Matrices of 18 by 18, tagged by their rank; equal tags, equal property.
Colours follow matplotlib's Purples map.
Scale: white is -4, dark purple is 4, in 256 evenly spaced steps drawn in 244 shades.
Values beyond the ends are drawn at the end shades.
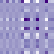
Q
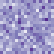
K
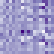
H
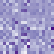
H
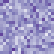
K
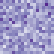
K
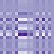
Q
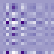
Q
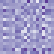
H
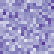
K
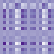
Q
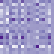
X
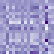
X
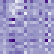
H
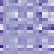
X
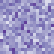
K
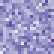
K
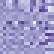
H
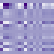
Q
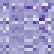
H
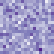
K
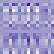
X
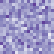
K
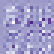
H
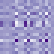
X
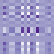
Q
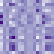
X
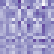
H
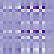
Q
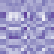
X
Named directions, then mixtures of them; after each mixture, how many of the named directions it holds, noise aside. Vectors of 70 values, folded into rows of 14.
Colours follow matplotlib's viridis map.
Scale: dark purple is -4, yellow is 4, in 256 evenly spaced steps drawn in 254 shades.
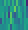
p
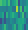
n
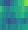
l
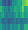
one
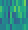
two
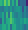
three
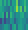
three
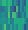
three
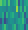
one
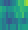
one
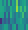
three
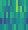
three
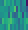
three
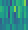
two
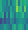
three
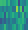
one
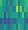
two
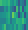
three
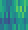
three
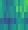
two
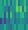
three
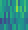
three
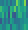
two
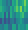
three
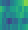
one
